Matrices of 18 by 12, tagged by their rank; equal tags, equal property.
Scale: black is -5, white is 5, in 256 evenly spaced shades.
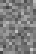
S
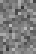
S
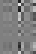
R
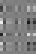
R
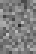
S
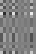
R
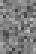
S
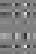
R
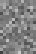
S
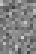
S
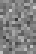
S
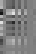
R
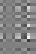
R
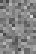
S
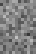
S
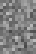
S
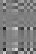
R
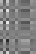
R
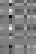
R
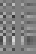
R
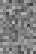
S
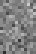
S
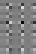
R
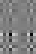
R
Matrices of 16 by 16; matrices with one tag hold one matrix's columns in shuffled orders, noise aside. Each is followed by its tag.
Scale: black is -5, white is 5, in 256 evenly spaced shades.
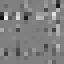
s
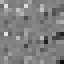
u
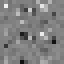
u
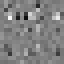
s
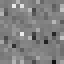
u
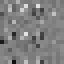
u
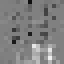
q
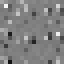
u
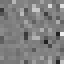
u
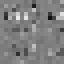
s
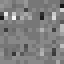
s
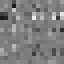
s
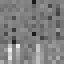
q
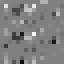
u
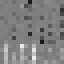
q
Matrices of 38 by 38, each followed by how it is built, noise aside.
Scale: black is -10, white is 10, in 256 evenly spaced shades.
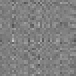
low rank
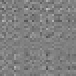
low rank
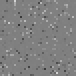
sparse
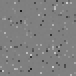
sparse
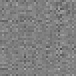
low rank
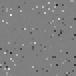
sparse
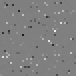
sparse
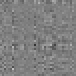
low rank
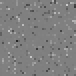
sparse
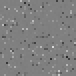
sparse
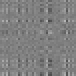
low rank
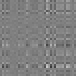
low rank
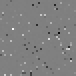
sparse
